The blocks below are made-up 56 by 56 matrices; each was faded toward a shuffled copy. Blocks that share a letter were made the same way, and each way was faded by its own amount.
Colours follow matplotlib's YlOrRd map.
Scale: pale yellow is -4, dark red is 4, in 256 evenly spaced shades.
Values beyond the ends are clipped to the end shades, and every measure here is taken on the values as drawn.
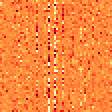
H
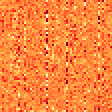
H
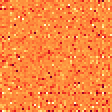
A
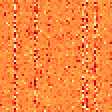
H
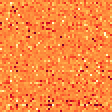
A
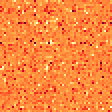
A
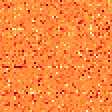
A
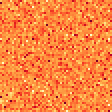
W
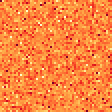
W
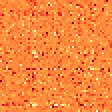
A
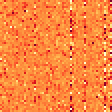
H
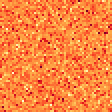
W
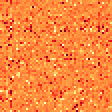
A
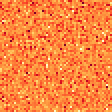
W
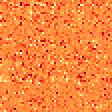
A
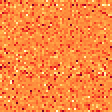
A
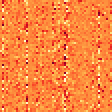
H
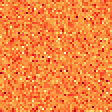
W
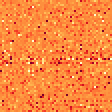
A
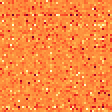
A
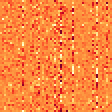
H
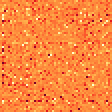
A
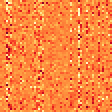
H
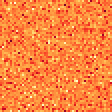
W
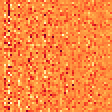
H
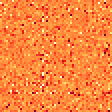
A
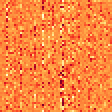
H
